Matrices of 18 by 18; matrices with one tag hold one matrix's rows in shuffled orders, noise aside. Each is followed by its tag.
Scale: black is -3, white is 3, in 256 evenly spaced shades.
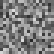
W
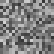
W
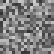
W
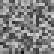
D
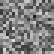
W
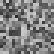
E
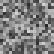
D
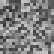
E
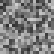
D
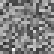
D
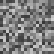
W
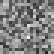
D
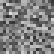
E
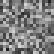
W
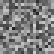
D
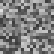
E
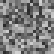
D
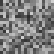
W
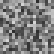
D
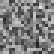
D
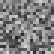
E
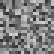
E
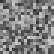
D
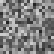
W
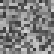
E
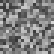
E
